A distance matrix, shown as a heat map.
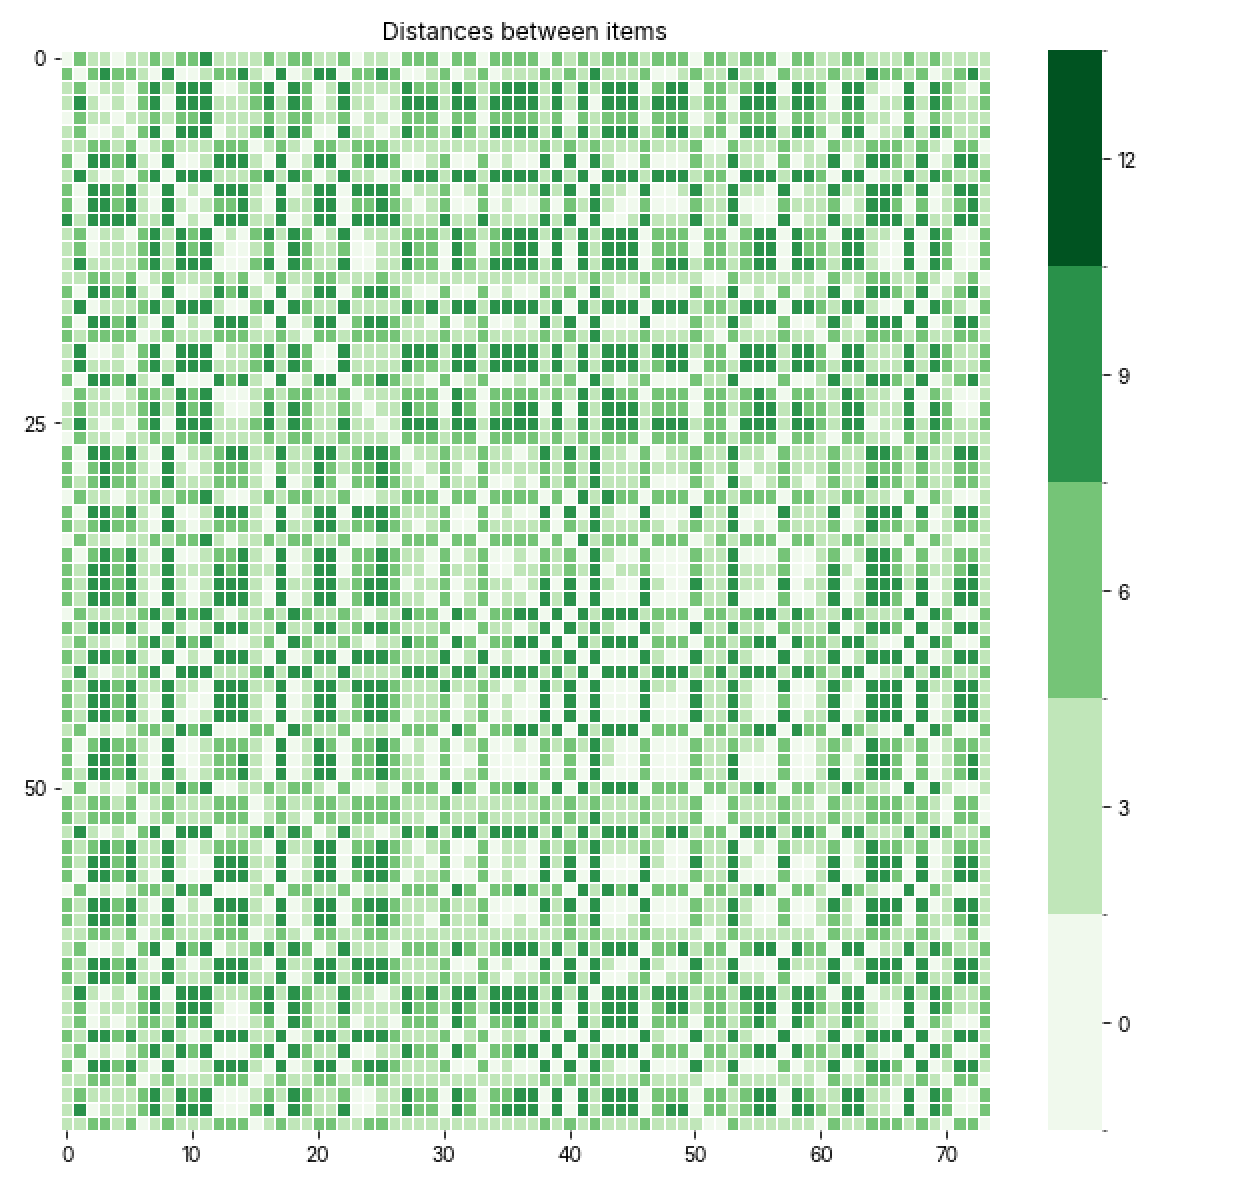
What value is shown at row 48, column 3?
9
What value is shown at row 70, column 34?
3
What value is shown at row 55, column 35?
3
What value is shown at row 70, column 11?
3
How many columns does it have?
74
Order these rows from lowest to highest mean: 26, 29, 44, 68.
29, 26, 44, 68
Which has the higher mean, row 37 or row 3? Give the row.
3
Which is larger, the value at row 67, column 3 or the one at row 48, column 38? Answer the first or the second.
the first
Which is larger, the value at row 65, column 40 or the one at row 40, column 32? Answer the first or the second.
the second
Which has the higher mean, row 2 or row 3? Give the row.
3
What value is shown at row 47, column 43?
3
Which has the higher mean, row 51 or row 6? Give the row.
51
